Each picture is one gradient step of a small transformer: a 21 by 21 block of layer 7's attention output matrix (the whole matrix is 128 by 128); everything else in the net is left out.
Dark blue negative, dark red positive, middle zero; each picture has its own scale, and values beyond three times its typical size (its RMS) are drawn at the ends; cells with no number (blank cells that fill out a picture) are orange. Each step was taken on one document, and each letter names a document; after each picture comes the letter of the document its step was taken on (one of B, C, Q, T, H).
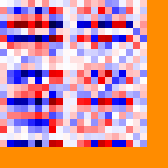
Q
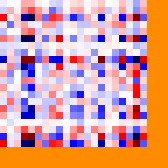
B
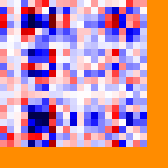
B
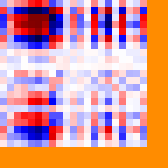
Q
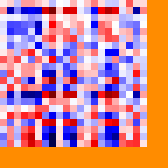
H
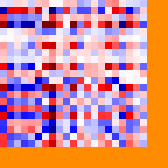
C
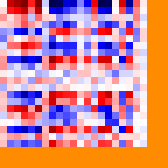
Q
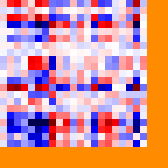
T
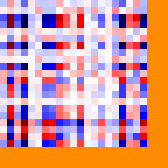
B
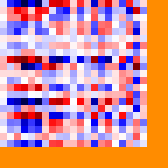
T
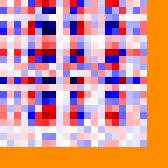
C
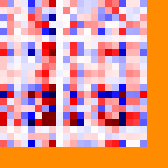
C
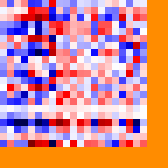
T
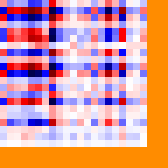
B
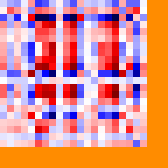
H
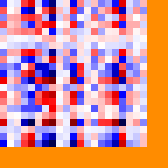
H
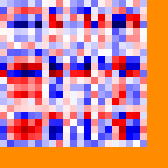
B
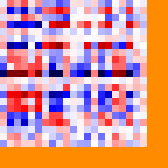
Q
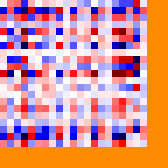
T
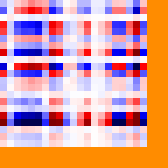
B
